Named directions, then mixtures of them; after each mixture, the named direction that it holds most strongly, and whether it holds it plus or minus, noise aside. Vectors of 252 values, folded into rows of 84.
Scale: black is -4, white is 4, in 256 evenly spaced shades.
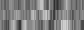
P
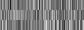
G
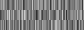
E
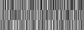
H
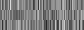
G, minus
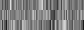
P, plus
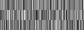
E, plus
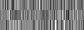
H, plus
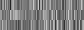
G, plus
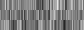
P, minus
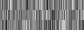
G, minus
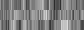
P, plus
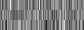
G, minus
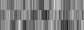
P, minus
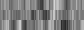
P, minus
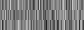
G, minus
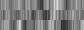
P, minus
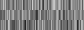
E, plus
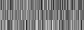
H, plus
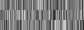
E, plus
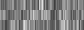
P, plus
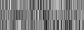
G, minus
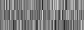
H, minus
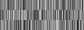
E, plus
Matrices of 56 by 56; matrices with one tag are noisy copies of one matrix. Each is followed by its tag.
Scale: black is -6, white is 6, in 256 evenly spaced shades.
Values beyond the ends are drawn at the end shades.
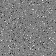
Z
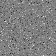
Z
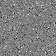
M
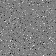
Z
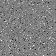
Z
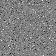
Z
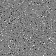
Z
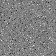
Z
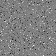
Z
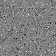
M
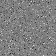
Z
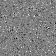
M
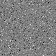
Z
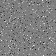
Z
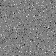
M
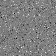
M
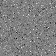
M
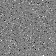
Z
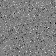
M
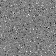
M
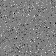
M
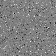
M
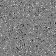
M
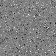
M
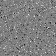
M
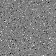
Z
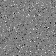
M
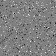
M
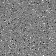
Z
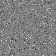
Z
